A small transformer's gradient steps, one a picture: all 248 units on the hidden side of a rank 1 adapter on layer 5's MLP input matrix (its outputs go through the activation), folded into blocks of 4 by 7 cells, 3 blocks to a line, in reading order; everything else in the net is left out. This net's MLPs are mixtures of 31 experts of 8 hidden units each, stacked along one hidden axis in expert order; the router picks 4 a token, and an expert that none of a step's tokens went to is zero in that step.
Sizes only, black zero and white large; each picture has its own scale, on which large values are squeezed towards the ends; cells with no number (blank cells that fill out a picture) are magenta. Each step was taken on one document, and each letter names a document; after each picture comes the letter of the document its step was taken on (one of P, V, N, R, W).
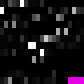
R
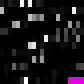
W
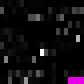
R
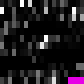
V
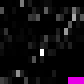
R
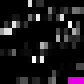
W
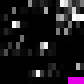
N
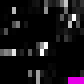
V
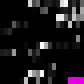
N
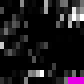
N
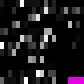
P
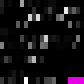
P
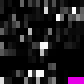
V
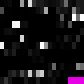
N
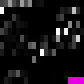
R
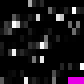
W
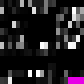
V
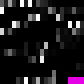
W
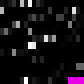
W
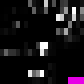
V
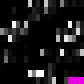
V
